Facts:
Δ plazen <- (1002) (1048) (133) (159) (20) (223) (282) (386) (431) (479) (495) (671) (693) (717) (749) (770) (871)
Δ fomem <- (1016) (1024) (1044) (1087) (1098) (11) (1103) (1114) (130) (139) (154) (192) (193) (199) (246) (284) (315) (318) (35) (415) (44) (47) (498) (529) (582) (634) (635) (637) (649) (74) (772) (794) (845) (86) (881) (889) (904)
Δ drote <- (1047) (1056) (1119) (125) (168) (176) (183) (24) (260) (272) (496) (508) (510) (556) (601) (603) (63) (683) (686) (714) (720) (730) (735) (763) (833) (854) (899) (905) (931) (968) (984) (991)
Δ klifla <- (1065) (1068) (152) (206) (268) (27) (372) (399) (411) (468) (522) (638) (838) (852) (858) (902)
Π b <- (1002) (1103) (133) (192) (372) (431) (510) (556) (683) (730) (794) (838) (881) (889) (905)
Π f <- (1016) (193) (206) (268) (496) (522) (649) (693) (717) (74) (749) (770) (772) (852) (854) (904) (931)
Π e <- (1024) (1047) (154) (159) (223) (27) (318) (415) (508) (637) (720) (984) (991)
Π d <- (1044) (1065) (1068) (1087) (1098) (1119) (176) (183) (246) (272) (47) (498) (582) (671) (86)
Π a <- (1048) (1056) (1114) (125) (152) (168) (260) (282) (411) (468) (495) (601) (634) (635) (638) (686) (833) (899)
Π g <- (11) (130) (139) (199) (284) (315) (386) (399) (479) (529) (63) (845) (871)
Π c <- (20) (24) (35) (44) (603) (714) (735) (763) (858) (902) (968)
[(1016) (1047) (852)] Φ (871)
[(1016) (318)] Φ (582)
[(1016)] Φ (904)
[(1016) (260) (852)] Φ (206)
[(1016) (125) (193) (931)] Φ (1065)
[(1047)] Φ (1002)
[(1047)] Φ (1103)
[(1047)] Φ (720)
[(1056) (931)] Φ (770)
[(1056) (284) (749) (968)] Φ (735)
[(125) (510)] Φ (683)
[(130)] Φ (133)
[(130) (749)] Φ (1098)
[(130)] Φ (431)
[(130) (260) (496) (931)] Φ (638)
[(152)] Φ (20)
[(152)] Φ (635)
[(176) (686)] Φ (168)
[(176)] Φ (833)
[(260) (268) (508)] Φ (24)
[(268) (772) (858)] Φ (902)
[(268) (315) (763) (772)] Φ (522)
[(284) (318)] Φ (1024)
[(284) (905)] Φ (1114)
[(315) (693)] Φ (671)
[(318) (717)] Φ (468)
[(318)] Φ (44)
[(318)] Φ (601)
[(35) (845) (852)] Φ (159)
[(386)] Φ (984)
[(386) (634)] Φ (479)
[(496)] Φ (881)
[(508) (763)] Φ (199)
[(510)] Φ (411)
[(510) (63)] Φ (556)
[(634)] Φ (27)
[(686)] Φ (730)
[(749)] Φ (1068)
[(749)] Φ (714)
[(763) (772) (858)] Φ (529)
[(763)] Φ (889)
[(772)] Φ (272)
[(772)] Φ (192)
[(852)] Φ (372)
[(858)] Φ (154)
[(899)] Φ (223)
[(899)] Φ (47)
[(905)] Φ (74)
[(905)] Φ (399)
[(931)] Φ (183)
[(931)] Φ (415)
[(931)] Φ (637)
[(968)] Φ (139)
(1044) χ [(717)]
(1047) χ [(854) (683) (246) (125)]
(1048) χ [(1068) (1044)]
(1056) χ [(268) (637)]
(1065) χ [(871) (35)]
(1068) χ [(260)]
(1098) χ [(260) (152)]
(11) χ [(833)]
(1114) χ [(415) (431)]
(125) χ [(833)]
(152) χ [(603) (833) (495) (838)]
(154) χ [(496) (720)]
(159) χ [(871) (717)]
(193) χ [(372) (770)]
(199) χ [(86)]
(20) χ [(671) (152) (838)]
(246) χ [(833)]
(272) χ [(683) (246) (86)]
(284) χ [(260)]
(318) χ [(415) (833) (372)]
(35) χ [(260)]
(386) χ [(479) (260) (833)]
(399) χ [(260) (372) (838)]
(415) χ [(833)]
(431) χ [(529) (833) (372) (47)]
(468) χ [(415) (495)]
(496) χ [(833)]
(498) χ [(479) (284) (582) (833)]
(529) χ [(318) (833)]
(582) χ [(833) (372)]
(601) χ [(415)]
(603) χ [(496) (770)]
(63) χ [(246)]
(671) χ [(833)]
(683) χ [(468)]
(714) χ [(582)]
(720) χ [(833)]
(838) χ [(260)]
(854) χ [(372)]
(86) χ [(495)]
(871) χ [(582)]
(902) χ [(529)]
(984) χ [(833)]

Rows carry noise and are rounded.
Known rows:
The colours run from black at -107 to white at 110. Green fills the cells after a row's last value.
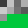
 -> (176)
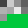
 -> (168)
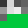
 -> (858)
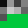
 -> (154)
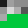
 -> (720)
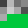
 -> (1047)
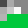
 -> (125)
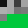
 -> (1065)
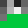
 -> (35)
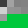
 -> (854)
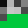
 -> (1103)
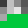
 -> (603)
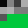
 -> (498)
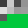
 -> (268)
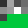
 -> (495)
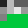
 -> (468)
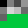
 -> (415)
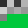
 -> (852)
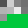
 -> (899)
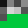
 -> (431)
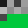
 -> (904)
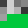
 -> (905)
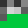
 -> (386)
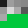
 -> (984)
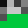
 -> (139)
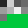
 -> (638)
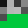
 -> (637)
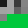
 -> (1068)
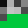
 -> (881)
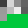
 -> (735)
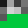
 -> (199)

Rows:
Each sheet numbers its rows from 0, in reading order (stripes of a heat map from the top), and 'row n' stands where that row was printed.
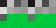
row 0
(522)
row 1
(206)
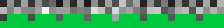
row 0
(770)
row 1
(1048)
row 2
(1098)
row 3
(318)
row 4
(931)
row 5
(871)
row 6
(159)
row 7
(1016)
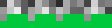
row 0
(24)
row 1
(601)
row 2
(272)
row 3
(508)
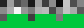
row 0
(1114)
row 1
(223)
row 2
(27)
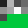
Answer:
(635)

